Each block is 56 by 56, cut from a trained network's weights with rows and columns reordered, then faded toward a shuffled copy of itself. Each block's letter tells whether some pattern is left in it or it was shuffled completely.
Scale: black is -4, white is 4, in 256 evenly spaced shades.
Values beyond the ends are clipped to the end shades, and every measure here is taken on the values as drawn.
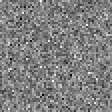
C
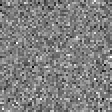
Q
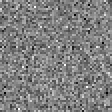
Q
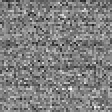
Q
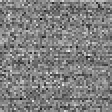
Q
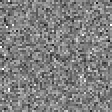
C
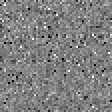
Q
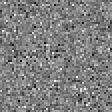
Q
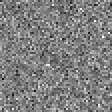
Q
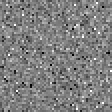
C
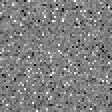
C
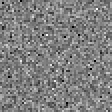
C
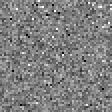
C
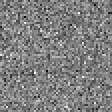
C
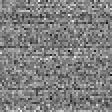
Q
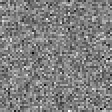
Q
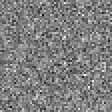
Q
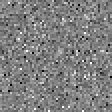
Q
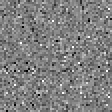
Q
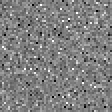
C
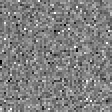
Q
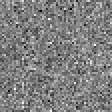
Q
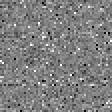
Q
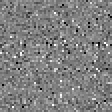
Q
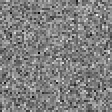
Q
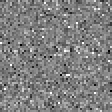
Q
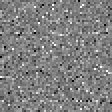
Q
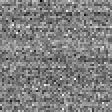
Q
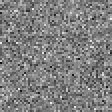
C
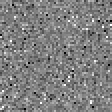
C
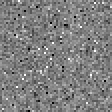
C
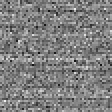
Q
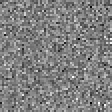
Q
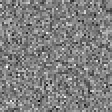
C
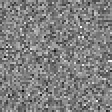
C
